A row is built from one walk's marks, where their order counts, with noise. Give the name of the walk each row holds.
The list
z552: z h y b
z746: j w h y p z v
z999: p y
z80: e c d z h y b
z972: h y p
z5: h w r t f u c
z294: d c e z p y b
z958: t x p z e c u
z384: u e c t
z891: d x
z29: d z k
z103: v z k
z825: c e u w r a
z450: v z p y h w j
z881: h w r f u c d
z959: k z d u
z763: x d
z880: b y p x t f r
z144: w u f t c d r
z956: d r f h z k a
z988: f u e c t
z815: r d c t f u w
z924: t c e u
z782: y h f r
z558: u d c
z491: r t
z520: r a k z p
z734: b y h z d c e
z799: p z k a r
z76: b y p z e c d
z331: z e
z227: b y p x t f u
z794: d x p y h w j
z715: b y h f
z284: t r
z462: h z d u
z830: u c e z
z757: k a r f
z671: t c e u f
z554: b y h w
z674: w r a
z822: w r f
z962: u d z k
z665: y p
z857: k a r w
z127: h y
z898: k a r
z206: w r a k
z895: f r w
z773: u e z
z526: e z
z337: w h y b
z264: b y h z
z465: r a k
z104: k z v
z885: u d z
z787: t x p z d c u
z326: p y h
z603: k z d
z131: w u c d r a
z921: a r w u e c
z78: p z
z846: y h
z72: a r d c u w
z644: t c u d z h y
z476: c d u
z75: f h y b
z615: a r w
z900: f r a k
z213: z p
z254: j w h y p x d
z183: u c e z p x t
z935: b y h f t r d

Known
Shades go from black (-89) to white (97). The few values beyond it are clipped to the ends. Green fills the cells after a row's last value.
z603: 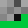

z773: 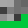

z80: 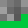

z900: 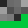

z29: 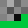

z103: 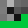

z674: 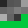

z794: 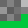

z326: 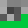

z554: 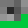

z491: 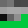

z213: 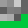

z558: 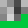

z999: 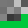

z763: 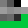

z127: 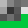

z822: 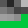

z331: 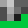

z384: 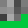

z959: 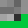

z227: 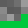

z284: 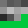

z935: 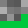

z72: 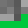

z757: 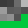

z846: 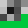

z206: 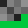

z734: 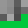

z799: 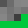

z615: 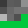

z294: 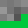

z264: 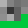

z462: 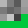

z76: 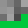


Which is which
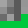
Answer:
z644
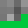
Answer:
z958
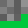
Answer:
z183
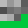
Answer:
z78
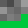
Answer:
z880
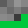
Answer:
z520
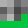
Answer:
z830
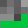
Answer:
z825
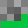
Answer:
z972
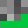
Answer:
z988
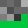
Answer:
z956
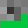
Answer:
z552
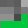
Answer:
z131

